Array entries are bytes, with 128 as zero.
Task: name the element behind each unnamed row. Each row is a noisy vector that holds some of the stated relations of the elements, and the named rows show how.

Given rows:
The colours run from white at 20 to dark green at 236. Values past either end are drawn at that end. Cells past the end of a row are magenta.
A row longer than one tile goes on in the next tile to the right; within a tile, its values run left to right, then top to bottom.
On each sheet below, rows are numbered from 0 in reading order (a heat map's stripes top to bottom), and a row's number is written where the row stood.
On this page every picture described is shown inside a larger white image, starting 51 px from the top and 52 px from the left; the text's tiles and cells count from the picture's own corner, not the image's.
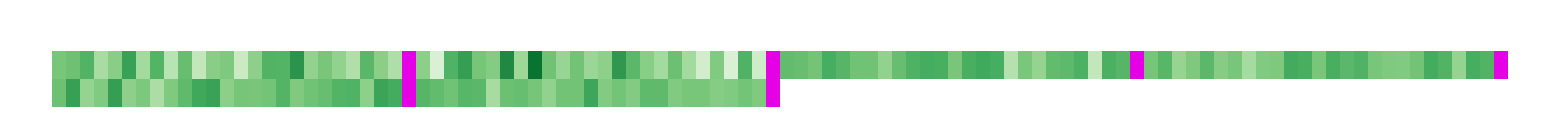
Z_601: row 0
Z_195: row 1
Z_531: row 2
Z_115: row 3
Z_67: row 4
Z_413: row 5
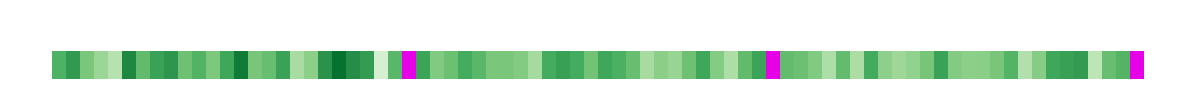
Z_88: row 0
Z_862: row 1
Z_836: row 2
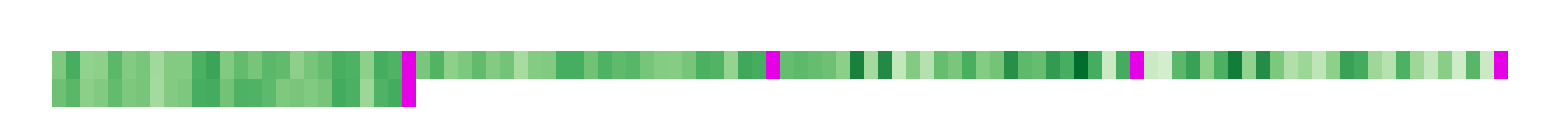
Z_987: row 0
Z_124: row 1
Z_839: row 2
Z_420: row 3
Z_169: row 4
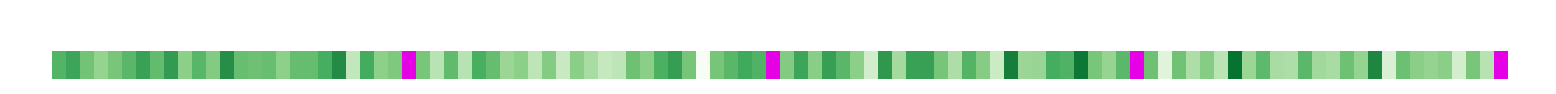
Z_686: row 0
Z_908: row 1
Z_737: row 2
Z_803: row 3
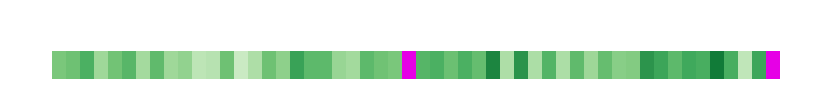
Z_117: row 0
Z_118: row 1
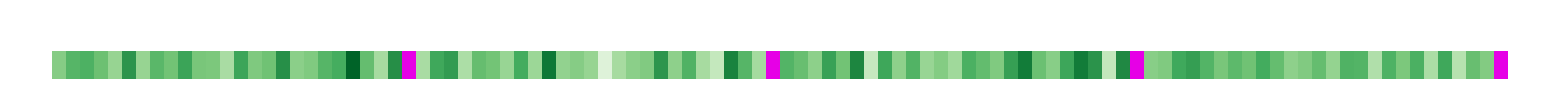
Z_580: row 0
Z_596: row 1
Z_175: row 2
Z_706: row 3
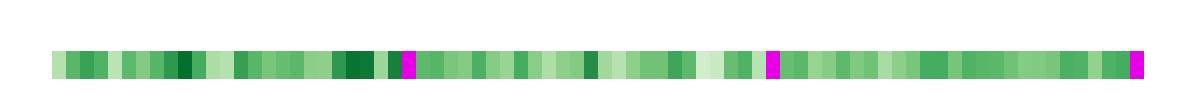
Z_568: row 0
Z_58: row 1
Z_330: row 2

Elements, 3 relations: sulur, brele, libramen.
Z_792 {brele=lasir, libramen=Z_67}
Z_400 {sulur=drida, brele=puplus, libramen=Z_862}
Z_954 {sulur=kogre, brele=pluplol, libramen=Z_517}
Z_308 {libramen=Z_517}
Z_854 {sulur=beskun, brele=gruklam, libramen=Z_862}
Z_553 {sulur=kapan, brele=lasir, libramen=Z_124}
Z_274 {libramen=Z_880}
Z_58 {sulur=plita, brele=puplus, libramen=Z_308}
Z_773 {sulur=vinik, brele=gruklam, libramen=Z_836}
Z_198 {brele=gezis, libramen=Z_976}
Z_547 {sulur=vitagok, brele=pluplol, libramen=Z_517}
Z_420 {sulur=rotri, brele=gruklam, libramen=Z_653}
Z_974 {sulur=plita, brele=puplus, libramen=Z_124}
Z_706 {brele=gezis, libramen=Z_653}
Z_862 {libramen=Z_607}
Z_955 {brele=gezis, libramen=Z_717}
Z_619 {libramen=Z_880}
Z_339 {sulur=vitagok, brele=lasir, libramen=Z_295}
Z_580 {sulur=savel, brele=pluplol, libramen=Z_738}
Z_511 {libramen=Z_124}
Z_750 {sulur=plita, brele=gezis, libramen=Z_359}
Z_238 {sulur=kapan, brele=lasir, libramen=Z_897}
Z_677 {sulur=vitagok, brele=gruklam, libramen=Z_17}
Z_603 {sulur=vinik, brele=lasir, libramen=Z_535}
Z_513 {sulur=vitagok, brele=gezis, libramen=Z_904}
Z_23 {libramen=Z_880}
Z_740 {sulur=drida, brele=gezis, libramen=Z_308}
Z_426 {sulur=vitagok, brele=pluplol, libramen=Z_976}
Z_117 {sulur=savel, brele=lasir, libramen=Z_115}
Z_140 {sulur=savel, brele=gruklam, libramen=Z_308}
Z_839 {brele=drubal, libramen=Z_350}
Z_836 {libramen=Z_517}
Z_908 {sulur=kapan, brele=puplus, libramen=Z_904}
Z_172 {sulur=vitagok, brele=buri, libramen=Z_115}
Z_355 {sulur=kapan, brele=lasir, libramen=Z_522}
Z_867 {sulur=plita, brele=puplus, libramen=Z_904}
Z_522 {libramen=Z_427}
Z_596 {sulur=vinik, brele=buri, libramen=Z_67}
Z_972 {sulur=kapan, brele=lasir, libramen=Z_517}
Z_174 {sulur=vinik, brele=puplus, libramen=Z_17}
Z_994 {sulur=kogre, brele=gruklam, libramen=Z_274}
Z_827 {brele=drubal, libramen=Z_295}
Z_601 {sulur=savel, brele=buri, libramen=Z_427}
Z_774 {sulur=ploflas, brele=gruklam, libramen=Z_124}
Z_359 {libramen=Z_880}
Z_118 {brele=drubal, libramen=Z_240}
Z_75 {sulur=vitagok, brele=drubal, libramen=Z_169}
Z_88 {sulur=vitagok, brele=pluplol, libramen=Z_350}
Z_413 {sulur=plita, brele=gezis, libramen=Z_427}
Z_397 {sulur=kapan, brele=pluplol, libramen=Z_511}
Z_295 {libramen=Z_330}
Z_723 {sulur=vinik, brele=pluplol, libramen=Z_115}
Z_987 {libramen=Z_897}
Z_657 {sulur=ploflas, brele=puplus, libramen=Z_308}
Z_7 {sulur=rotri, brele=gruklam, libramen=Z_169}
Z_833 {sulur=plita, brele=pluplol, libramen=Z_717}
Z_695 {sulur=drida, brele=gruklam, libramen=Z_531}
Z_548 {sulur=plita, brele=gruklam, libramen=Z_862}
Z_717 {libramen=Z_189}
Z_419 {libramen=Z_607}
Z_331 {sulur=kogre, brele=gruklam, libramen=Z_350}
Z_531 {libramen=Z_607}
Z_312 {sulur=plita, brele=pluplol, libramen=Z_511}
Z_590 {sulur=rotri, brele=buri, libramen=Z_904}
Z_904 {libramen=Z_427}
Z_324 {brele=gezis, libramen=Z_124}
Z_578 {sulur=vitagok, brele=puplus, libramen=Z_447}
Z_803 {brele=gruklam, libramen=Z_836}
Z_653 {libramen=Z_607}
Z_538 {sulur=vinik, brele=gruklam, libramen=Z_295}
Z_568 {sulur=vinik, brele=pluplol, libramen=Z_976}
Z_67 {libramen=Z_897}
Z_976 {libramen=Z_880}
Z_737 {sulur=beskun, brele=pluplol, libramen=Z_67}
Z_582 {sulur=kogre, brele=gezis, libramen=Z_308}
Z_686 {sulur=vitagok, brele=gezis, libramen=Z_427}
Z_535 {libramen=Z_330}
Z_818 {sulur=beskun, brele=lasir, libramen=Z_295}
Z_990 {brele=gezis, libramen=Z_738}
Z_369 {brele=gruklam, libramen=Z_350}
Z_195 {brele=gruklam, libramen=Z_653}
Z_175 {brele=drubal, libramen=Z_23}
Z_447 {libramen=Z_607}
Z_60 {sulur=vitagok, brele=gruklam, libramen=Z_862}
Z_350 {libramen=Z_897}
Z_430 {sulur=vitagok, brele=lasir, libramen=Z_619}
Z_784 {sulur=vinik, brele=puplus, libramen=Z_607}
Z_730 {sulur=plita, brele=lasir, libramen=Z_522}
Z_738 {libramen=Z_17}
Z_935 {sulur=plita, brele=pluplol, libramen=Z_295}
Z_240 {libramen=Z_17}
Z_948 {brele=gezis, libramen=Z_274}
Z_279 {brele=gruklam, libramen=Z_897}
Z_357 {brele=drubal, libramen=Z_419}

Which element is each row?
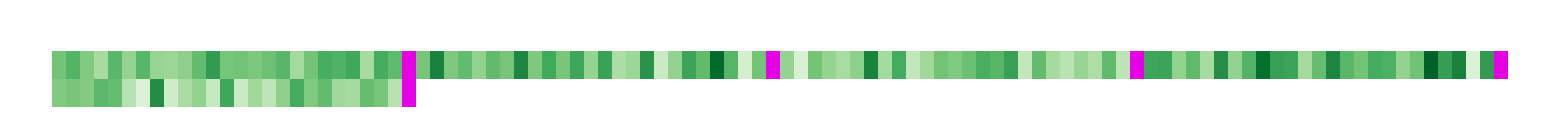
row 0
Z_517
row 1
Z_954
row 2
Z_369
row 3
Z_426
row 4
Z_818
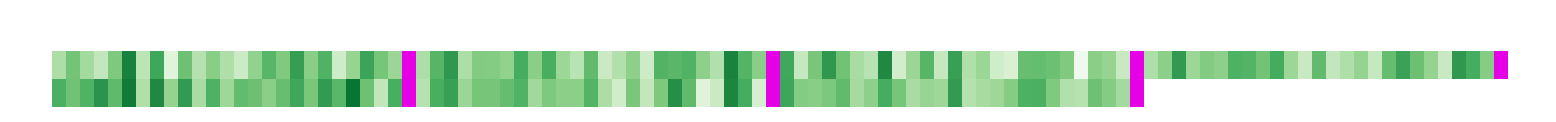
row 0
Z_590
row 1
Z_603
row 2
Z_400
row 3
Z_174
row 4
Z_357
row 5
Z_657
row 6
Z_974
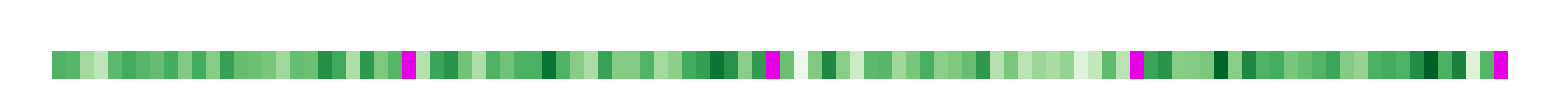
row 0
Z_513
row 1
Z_723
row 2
Z_854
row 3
Z_75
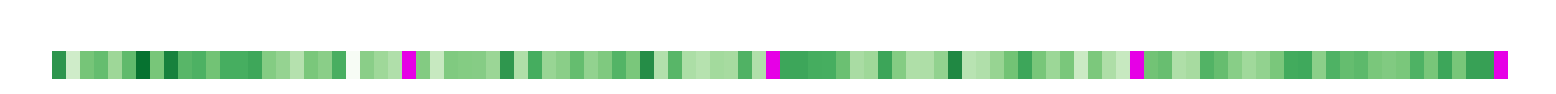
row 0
Z_60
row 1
Z_279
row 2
Z_730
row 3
Z_904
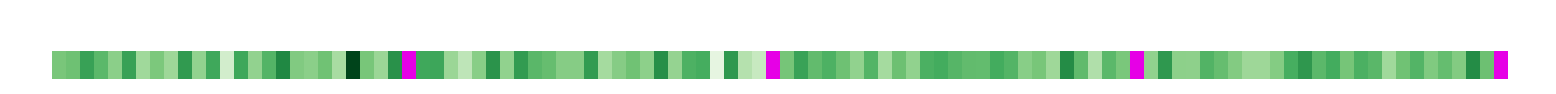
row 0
Z_397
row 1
Z_172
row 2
Z_522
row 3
Z_308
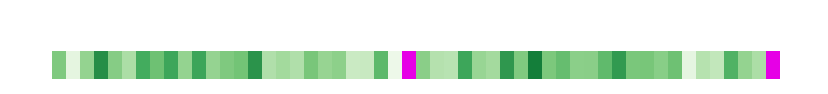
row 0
Z_695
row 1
Z_994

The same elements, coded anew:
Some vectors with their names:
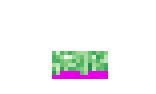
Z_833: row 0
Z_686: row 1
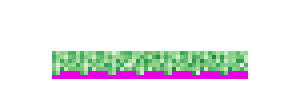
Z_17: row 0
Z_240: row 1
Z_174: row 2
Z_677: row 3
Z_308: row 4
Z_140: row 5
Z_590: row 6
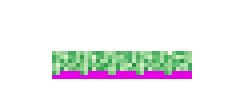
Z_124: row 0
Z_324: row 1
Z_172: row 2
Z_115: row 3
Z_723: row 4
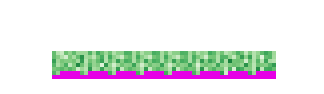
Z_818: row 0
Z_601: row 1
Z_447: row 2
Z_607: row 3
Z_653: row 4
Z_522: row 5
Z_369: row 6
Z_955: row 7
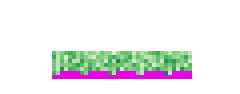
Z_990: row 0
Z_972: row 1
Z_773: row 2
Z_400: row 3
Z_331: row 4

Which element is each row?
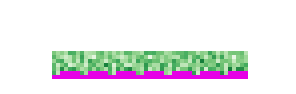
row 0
Z_58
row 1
Z_792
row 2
Z_867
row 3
Z_547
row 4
Z_578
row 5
Z_803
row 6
Z_750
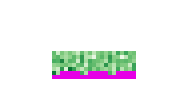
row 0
Z_774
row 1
Z_117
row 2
Z_580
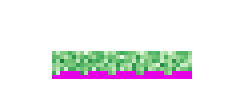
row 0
Z_195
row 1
Z_538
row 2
Z_88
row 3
Z_596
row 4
Z_784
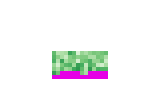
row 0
Z_839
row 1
Z_908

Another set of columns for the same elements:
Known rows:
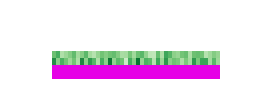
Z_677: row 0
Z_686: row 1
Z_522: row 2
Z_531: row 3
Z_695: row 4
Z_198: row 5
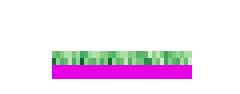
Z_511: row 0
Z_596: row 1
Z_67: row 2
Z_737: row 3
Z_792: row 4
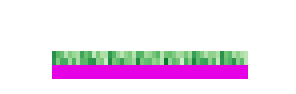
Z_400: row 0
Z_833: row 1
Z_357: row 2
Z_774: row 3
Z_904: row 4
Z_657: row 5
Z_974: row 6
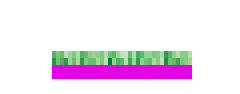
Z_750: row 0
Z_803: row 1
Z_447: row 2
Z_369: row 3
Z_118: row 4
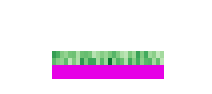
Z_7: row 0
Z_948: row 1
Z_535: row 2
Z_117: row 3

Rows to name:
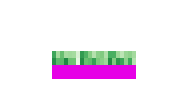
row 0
Z_972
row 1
Z_175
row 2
Z_578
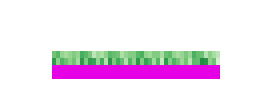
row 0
Z_538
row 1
Z_174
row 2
Z_740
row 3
Z_430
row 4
Z_773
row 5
Z_954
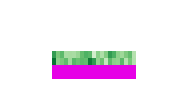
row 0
Z_601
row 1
Z_568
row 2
Z_420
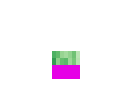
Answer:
Z_195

